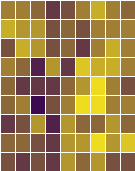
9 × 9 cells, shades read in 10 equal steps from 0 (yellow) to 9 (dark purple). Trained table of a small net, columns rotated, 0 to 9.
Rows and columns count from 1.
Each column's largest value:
7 7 9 8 7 7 5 6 6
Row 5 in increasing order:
0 3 4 5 5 6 7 7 7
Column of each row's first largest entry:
4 4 6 3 2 3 4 4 2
